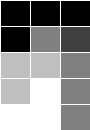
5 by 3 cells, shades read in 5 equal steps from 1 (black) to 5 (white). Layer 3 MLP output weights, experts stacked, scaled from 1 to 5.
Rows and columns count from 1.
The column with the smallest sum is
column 3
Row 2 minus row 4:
-3 -2 -1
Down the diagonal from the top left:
1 3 3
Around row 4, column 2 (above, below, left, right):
4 5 4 3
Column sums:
15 18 12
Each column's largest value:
5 5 3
